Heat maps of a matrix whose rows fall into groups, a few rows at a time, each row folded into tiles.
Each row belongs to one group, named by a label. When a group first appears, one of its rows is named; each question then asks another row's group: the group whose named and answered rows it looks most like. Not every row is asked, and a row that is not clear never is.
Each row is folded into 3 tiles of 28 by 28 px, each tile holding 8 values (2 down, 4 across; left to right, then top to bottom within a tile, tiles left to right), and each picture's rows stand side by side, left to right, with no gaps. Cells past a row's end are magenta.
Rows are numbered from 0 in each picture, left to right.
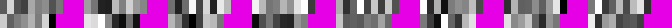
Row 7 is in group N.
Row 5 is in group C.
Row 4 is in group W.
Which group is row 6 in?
N
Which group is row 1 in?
N
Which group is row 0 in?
N
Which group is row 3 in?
C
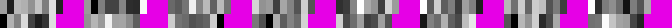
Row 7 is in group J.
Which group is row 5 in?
C
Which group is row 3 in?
C
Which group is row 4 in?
W
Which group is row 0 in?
C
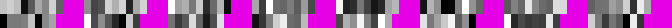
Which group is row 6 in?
W
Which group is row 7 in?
W
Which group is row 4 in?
J
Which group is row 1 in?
W
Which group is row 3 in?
C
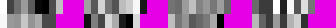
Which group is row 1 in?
C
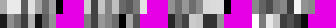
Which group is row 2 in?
C
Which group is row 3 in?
N
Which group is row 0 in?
C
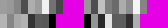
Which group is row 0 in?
N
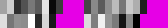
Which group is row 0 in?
N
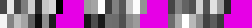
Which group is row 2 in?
N
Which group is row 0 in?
N
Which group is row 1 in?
C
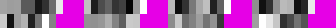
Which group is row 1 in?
J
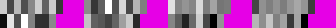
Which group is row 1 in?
W
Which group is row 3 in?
N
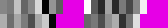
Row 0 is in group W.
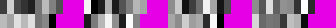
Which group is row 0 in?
N
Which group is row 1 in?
J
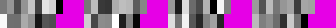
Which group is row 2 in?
W
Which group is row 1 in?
N
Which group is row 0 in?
N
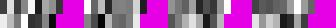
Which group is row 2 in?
J
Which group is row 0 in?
N
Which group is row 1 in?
C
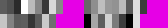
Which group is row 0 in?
W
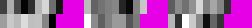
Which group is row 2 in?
N
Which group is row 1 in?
J
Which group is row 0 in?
N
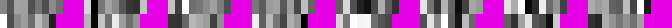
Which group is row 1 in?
J
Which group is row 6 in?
C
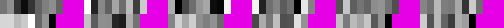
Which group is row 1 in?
J
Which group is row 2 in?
J
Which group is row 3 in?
J
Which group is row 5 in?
W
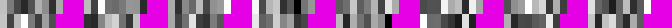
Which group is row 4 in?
W
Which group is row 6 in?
W
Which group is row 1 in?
C
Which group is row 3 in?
J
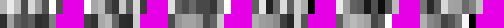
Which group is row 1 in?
C
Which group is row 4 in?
J
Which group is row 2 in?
J
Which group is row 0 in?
C
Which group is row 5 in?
W
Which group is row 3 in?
N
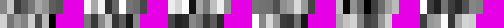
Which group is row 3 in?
N
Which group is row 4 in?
J
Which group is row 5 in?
J
